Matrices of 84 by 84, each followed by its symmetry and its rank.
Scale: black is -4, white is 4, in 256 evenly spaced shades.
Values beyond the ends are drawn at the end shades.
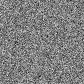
neither, full rank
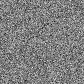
neither, full rank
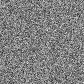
neither, full rank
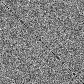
symmetric, full rank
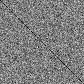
symmetric, full rank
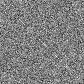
symmetric, full rank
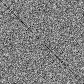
symmetric, full rank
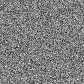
neither, full rank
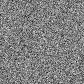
neither, full rank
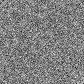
symmetric, full rank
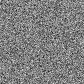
neither, full rank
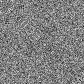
symmetric, full rank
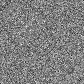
symmetric, full rank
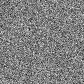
neither, full rank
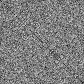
symmetric, full rank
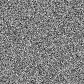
neither, full rank
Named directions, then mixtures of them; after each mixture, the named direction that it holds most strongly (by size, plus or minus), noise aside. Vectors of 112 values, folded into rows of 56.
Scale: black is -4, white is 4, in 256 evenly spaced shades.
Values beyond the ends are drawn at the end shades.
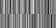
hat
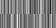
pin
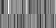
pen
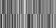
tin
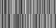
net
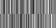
hat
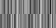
pin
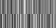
tin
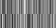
tin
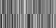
tin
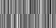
pin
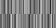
pin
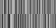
net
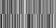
tin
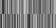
tin
